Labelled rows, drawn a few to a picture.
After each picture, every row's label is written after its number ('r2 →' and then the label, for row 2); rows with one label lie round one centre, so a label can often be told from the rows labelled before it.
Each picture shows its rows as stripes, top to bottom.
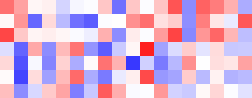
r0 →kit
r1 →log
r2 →kit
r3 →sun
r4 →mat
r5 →sun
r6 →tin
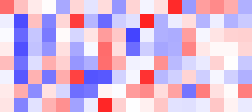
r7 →kit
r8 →sun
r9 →mat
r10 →mat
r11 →tin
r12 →sun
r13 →log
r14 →tin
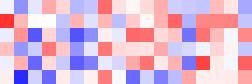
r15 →tin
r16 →kit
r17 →log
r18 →tin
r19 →log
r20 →mat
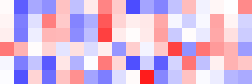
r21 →mat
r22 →tin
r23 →tin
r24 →kit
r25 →mat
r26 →sun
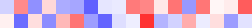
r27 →log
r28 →sun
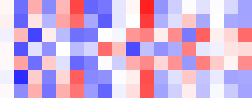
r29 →sun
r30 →sun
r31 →log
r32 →mat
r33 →log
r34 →sun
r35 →sun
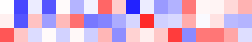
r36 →mat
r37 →sun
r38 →kit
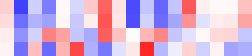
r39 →mat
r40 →mat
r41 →tin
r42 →sun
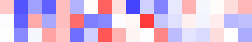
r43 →mat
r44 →sun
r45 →tin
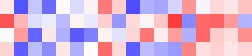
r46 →mat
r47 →kit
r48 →log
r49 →mat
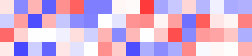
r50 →sun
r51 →log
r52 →kit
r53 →mat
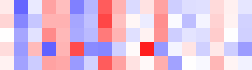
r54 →tin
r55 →tin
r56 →tin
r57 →sun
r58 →tin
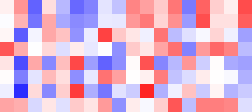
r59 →log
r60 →log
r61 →tin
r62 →kit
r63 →sun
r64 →tin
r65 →sun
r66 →kit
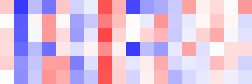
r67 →mat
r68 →tin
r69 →tin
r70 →mat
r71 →tin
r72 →tin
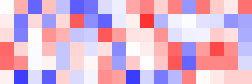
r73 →log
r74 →sun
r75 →tin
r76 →kit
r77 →kit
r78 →mat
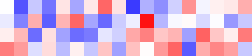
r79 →mat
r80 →sun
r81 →log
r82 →kit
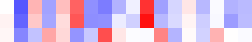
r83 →sun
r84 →sun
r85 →tin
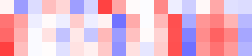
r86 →tin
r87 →kit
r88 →kit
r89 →kit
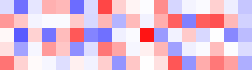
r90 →tin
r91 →kit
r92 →sun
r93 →tin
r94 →kit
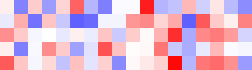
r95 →sun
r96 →log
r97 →kit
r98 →tin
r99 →kit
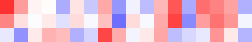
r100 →kit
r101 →kit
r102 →tin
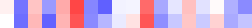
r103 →sun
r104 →sun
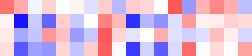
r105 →kit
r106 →mat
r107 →tin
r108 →mat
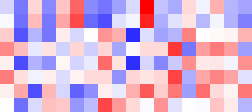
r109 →sun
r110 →sun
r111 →mat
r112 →kit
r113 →mat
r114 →kit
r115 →log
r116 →tin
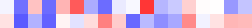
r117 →sun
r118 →mat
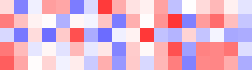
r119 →tin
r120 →kit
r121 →sun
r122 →kit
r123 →kit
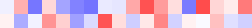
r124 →log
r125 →tin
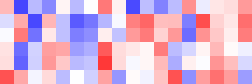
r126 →mat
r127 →log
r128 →log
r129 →tin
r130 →tin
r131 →kit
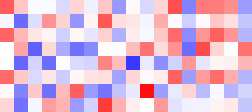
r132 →kit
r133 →tin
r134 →kit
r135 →log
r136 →mat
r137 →kit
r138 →sun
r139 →tin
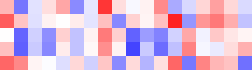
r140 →tin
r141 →kit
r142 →mat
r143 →mat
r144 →kit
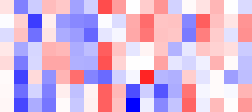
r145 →tin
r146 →log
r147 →log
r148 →tin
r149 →tin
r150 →sun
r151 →mat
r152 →mat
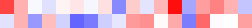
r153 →kit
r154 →log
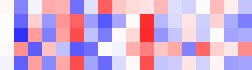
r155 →tin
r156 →sun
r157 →sun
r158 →log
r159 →sun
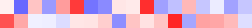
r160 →sun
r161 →kit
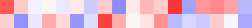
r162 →kit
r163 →tin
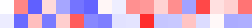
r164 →log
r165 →sun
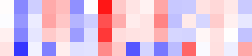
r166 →tin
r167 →tin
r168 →tin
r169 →mat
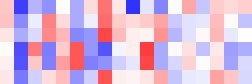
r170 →mat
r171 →tin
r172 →tin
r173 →sun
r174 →sun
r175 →tin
